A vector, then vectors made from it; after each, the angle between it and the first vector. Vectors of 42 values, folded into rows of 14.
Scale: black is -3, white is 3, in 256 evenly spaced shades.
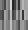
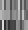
partly opposed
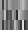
orthogonal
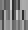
nearly parallel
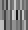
partly opposed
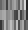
orthogonal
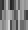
orthogonal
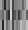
partly aligned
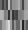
orthogonal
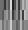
nearly parallel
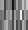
partly aligned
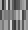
partly aligned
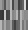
partly aligned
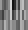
nearly parallel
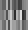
partly aligned
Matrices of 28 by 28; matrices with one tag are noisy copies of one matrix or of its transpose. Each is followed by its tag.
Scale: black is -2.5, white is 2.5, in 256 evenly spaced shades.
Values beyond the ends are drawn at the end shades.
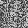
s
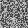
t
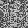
s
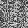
s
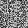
s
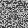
t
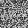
s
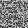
t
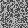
t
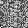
s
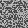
t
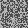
t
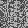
s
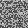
t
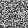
t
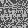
s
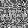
s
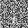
t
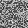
t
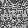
s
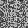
s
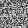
s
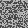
t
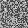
t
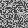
t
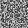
t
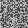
t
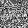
s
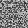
t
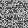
t
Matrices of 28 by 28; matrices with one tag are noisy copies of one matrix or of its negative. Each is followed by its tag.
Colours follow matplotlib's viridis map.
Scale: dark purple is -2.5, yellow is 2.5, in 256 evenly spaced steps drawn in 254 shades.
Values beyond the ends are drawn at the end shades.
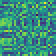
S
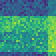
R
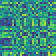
S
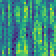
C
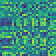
S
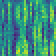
C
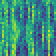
C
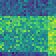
R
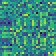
S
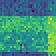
R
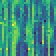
C
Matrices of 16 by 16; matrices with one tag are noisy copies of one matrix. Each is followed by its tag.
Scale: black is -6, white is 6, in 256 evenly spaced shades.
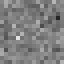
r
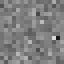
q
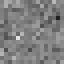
r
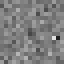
q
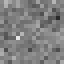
r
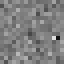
q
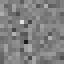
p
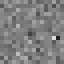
q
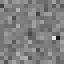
q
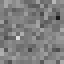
r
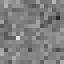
r
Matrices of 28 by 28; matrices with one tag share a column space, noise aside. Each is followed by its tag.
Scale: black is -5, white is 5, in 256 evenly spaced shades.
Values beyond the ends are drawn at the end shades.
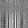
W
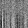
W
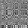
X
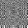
X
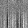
W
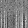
W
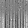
W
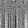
W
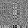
X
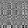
X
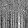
W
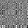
X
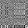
X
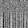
W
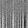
W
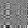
X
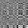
X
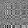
X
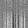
W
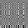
X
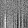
W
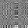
X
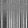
W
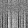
W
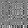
X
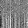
W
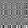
X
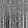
W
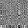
X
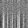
W
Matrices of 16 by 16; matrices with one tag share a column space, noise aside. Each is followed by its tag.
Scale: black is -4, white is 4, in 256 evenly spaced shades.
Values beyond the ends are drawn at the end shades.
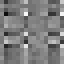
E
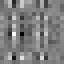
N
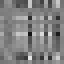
N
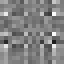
E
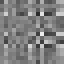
E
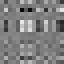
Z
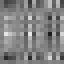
N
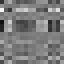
Z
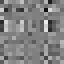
Z
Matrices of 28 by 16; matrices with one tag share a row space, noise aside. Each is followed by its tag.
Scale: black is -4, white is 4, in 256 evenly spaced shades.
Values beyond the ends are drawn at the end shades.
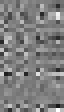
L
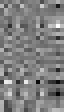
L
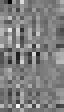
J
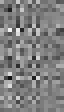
J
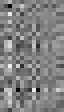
J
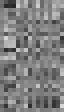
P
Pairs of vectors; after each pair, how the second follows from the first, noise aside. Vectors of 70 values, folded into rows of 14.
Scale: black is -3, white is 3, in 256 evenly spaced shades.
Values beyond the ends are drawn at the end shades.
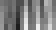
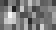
shuffled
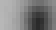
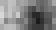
copied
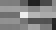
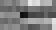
negated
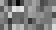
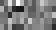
negated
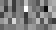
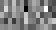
negated
